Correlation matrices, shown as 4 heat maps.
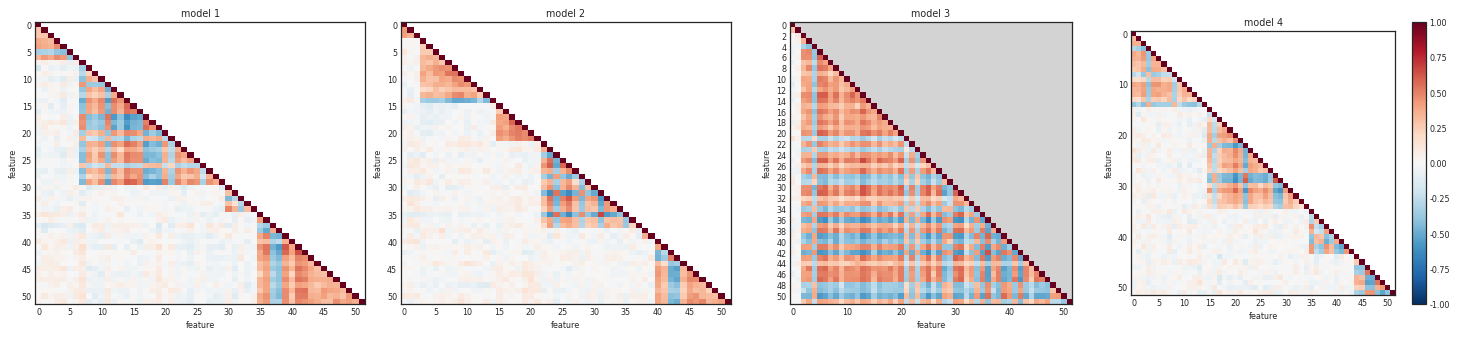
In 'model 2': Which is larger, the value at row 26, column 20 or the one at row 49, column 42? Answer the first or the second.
the first
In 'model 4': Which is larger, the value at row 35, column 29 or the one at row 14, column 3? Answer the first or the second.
the second
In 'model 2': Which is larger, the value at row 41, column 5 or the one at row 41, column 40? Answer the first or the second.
the second
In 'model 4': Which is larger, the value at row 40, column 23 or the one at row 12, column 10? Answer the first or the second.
the second
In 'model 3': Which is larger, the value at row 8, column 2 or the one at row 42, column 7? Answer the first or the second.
the first
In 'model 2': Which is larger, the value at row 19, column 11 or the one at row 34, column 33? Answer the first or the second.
the second
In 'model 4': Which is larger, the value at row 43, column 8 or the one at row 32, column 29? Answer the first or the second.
the first
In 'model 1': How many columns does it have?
52
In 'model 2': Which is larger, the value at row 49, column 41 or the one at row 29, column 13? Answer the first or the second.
the first
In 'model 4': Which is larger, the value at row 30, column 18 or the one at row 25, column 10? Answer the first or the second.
the first
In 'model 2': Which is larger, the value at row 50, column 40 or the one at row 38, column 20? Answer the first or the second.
the first
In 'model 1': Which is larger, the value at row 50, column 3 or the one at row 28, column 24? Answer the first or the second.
the second
